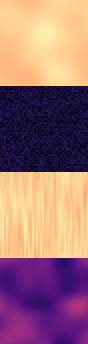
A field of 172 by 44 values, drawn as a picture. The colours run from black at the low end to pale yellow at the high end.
It is made of 4 by 1 panels. Panel 1,1: very high, smooth, faint in contrast. Panel 2,1: very low, fine-grained, faint in contrast. Panel 3,1: very high, streaked downward, faint in contrast. Panel 4,1: low, smooth.
